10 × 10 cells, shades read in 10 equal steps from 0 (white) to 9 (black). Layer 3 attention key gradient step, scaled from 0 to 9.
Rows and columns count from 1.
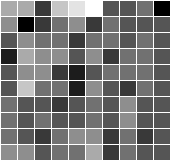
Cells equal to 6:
33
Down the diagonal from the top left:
3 9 5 4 8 4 6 4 7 6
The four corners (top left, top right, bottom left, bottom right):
3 9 4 6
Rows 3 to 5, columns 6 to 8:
5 5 6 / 4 7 5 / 6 5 5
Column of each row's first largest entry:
10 2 5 1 5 5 4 2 3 7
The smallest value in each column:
3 2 4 2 1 0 5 4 5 6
